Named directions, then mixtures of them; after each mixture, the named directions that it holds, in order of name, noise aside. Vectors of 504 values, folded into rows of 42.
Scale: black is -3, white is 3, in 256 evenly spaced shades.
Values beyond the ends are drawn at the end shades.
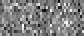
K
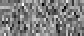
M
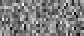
K, M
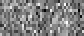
K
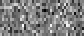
K, M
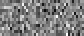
K, M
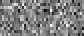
K, M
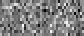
K, M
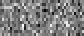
K, M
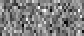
K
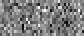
K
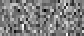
K, M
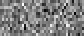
K, M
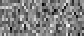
K, M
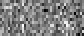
K, M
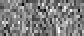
K, M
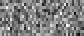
K, M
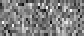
K, M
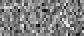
K, M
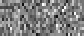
K, M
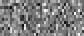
K, M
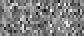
K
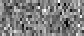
K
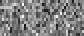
K, M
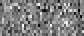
K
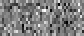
K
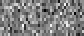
K, M
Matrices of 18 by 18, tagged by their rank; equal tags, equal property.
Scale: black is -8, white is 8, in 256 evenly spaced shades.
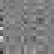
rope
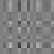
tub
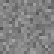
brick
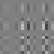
tub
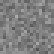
brick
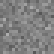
brick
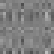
rope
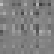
rope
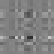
rope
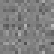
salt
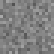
brick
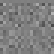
salt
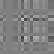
tub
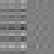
tub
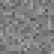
brick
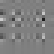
tub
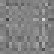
salt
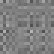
rope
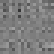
salt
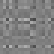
rope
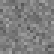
brick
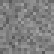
brick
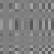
tub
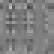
rope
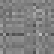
salt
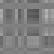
tub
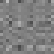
salt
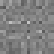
salt
